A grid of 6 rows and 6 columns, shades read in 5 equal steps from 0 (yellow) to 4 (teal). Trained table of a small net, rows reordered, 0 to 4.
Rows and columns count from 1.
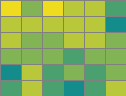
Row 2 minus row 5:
-3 0 -2 -1 -2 2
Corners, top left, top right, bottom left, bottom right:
0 3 3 1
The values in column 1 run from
0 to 4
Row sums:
7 9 9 13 15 15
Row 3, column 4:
1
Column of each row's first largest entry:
6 6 2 4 1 4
